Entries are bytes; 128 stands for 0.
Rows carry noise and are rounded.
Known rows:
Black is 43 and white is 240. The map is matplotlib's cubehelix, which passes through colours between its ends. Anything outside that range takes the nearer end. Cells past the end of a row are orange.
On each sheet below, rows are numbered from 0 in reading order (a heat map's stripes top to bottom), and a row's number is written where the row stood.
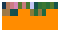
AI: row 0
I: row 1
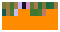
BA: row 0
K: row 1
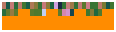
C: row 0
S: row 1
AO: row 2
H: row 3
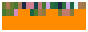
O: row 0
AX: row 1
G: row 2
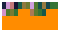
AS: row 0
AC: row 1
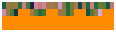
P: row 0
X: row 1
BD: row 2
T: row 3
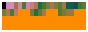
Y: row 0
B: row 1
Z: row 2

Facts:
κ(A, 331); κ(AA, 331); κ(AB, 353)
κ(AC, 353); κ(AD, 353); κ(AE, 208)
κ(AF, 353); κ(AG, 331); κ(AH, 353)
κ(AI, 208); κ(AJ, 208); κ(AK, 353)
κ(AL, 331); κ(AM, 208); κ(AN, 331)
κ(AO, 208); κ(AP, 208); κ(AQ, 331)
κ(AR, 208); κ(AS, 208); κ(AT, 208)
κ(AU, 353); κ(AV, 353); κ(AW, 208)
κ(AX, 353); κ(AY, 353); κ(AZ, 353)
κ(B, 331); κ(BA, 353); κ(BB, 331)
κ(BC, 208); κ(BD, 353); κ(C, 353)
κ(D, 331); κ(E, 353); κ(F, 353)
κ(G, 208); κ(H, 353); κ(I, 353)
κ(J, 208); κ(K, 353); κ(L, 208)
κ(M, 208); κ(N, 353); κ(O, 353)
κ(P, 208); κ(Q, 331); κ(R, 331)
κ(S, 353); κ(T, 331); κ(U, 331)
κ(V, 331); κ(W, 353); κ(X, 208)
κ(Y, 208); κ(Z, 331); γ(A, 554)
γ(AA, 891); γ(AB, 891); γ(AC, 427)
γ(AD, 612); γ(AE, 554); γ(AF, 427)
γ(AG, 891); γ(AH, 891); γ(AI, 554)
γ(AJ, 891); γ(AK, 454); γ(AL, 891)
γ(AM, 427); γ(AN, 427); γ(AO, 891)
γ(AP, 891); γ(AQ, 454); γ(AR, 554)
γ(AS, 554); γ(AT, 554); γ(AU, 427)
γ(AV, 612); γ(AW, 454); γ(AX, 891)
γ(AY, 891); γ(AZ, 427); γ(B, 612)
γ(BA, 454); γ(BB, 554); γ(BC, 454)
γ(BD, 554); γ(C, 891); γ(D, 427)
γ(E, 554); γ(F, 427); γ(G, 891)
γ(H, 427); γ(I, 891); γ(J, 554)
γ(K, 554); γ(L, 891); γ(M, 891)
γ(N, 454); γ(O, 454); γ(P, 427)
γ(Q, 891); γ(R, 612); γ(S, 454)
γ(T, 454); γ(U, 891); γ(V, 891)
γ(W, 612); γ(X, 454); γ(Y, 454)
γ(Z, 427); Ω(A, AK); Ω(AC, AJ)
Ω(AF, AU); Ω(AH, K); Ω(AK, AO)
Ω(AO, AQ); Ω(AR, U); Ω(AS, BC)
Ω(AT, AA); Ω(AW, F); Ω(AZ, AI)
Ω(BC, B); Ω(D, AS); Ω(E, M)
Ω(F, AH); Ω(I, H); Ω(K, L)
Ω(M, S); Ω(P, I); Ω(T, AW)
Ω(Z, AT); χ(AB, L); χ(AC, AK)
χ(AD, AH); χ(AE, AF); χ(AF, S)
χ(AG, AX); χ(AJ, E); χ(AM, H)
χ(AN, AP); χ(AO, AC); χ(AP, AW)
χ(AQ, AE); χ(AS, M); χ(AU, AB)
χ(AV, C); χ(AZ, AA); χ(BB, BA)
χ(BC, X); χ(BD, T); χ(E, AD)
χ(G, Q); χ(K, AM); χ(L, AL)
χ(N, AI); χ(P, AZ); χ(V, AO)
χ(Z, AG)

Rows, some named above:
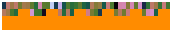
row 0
AR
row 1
AJ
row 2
I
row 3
P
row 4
Y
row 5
AO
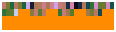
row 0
S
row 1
AE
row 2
AK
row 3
M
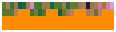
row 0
K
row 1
H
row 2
R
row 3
AE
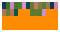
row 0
M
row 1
O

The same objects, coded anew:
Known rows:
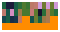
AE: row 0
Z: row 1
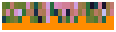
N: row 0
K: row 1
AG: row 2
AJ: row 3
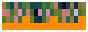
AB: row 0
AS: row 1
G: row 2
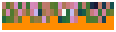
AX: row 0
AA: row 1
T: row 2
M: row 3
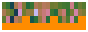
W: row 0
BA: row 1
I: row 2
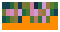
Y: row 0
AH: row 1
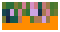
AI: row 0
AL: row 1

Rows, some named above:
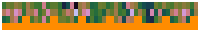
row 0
O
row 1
I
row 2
AJ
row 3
AF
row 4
AD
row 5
AR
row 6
O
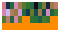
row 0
AH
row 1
P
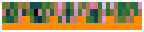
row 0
E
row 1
AS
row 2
R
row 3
BB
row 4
AU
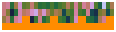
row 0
B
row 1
S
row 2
BD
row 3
A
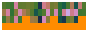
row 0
I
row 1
AV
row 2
X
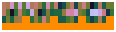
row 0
Z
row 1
D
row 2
BC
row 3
AW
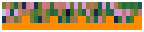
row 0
AQ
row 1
F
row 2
Z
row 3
AN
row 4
S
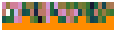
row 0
T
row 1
K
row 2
AK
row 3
AM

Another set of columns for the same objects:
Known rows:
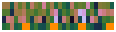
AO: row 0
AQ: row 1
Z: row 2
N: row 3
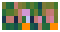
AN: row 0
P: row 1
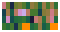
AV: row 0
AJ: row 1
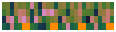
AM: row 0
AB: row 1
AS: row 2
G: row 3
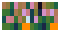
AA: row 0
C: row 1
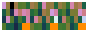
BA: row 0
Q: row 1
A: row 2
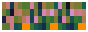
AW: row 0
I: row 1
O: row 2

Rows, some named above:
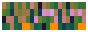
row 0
BC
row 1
AH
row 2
AF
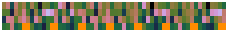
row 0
M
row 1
F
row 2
S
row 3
M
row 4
AS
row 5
BA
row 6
AS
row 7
H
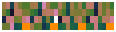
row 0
AW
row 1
T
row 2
BC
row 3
X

